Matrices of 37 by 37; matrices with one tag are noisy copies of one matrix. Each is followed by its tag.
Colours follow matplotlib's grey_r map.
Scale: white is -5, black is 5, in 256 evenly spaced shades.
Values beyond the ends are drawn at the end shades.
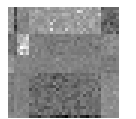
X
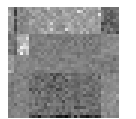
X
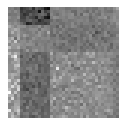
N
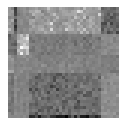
X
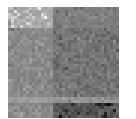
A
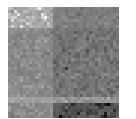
A
